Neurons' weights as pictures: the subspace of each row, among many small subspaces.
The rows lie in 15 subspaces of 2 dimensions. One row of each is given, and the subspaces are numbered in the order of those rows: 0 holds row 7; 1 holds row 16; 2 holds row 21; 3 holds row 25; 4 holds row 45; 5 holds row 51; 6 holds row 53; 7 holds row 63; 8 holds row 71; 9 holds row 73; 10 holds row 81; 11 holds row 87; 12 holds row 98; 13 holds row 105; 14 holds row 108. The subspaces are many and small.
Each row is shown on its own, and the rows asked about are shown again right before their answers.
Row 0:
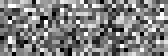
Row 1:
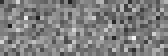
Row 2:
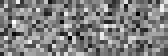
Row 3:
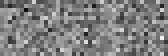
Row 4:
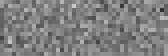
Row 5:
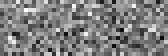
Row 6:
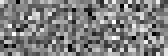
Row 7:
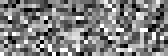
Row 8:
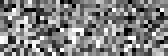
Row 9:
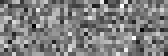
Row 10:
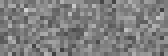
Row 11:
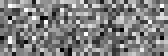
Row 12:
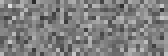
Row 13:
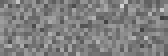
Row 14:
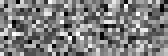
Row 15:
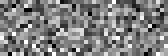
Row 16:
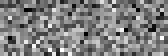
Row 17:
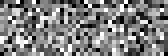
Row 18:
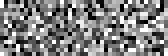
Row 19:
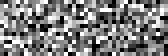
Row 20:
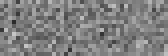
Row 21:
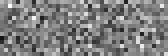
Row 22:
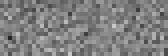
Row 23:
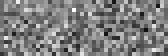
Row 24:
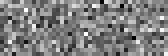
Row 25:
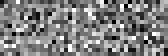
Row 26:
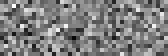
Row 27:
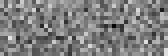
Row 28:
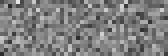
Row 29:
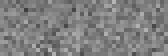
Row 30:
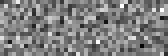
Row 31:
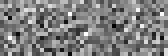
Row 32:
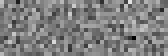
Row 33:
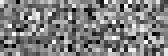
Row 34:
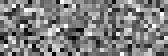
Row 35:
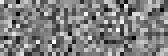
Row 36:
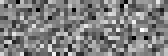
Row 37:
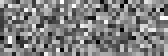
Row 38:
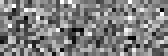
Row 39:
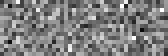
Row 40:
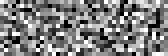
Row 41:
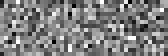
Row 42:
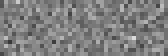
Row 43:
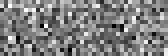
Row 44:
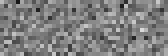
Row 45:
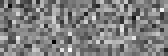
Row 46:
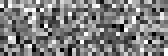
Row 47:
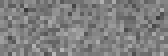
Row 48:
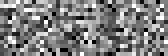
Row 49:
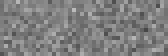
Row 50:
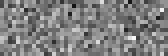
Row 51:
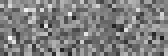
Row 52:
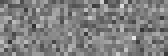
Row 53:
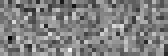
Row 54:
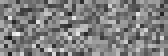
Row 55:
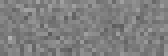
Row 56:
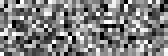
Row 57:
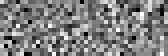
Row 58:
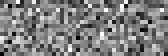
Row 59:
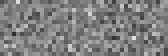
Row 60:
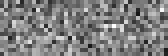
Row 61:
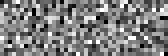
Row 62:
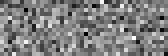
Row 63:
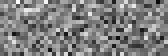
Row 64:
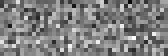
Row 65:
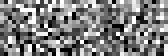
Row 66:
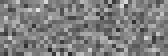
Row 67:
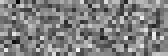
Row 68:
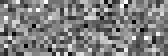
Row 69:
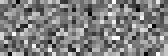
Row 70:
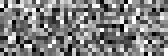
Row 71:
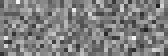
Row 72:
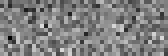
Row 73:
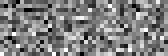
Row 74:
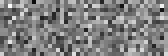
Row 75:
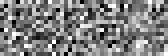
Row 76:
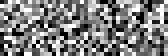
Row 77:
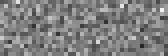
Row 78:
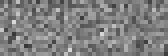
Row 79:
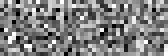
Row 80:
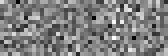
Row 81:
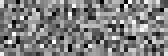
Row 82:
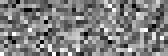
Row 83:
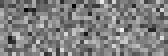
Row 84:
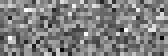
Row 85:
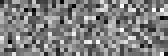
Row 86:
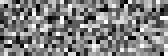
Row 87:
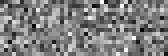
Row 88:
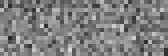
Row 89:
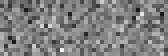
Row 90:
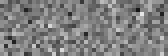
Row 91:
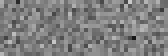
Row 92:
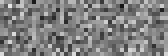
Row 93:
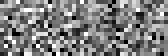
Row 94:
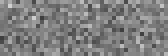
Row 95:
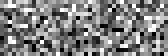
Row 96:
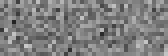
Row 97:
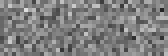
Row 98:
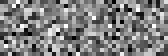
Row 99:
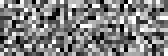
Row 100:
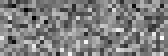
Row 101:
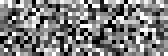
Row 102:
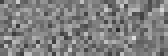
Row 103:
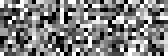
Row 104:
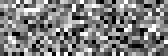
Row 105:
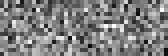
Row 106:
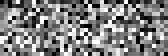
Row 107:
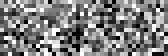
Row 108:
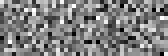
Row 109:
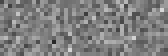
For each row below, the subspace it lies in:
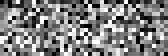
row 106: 2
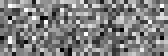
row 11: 0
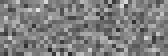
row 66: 11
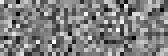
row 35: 4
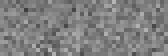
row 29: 8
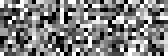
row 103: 9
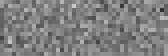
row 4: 7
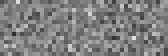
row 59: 3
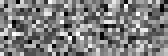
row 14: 13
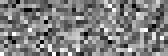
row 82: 0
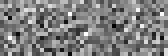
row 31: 13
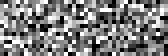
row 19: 14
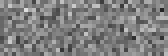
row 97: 1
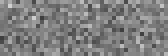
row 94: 2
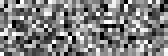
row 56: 13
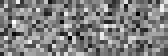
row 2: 13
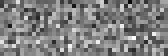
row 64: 3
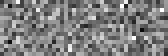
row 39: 1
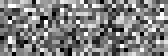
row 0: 0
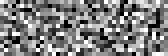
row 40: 2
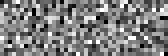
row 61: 14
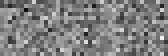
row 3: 9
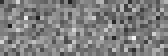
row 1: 12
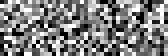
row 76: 4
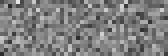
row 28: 0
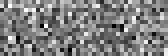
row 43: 5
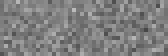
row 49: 8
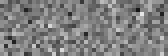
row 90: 4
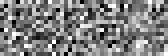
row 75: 6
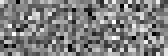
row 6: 3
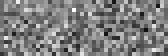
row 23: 8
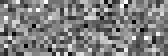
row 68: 11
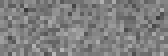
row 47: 10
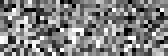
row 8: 12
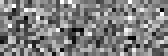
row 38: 12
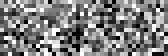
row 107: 8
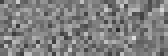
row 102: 4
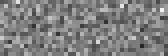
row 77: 14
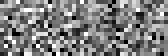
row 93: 5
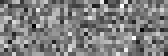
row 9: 11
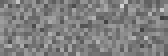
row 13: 7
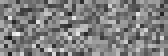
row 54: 13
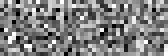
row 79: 6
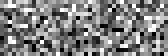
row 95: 2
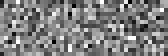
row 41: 10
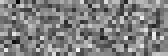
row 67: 2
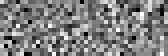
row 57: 4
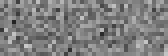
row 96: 6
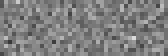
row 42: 8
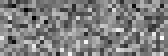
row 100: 2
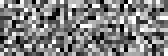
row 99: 1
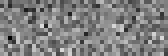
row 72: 5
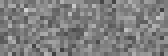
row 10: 10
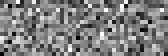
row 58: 0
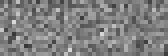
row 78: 6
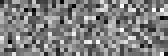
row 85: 14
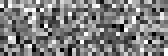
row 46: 5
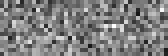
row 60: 13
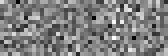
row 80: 12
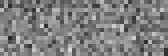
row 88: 5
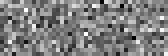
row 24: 11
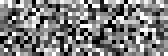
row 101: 2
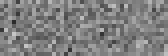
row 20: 6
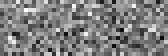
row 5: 7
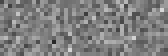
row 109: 4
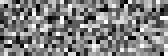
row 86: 14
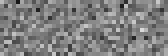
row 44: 1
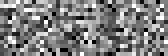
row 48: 9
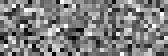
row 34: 12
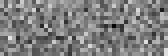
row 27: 13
